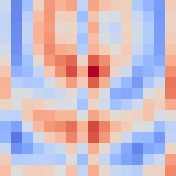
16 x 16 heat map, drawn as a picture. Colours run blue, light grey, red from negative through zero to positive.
Slope: none. Rings: centred on the top middle. Average level on the scale: 50%.
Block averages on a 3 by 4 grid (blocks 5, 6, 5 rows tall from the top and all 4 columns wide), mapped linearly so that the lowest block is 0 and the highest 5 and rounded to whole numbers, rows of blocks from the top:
0540 | 2542 | 0440
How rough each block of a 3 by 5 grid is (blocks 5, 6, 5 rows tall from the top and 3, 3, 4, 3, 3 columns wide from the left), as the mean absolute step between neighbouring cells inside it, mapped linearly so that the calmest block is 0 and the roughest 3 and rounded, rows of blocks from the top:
20302 / 11312 / 21312
